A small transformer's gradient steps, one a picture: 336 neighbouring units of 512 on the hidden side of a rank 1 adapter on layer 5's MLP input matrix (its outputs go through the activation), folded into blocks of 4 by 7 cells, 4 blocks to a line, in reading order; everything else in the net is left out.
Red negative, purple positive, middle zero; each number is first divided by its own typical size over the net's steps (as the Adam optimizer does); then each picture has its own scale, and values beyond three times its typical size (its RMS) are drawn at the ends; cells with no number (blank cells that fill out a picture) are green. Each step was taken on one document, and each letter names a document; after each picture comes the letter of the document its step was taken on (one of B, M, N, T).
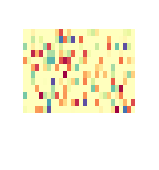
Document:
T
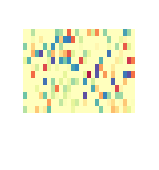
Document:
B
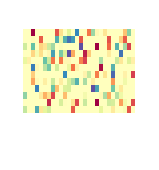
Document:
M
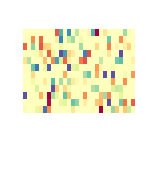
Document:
M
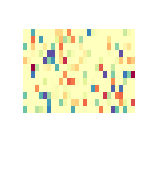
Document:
T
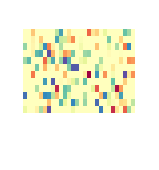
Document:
B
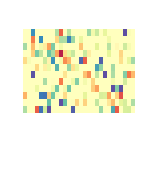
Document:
T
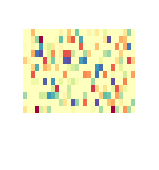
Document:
B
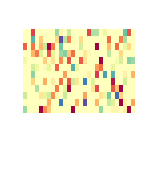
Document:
M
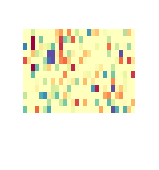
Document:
T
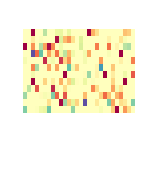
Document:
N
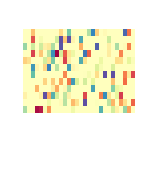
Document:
T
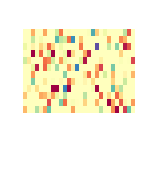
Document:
M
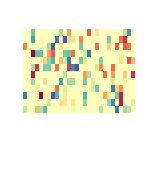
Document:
B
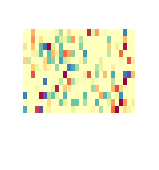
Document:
B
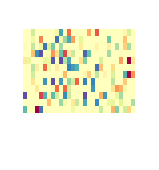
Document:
B
